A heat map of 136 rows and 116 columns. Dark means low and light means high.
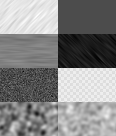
It is made of 4 by 2 panels. Panel 1,1: very high, slanting up to the right, faint in contrast. Panel 1,2: low, flat. Panel 2,1: middling, streaked across, faint in contrast. Panel 2,2: very low, slanting down to the right, faint in contrast. Panel 3,1: low, fine-grained. Panel 3,2: very high, checkered, faint in contrast. Panel 4,1: middling, blotchy, strong in contrast. Panel 4,2: high, blotchy.
